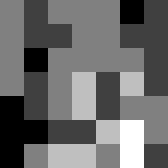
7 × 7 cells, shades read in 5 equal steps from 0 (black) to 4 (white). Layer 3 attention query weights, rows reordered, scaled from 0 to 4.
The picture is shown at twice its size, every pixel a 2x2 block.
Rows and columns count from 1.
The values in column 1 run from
0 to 2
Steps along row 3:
down up same same same down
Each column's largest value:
2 2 3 3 3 4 2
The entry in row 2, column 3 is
1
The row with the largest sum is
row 7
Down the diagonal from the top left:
2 1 2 3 1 4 1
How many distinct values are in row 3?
3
